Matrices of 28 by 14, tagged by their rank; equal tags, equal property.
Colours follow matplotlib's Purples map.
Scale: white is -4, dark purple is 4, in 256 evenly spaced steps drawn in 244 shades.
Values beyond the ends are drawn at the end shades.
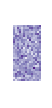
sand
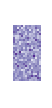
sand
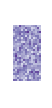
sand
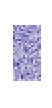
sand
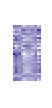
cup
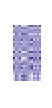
cup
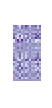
cup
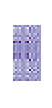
cup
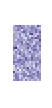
sand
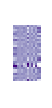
cup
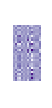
cup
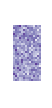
sand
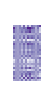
cup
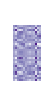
cup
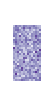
sand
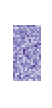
sand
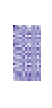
cup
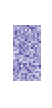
sand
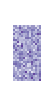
sand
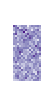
sand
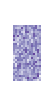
sand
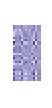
cup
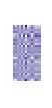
cup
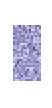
sand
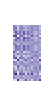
cup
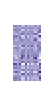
cup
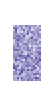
sand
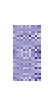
cup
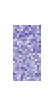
sand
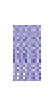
cup
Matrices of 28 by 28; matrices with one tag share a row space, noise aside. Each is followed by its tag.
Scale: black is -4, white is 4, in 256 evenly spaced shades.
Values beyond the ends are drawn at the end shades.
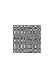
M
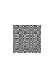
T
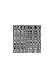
M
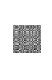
T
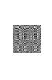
T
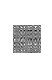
M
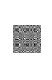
T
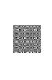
T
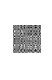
M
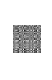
T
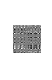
M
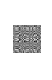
T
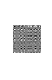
M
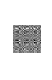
T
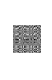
T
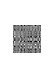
M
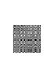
M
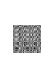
T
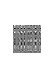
M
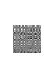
M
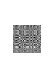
T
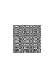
T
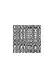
M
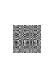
T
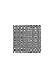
M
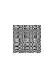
T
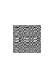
T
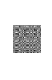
T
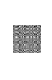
T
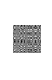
M
